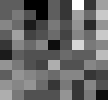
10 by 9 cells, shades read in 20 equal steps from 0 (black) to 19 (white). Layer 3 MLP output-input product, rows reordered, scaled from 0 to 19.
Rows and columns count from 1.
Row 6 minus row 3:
-8 -1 4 1 -3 2 -4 4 3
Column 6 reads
4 4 6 5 6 8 6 10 9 11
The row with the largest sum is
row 4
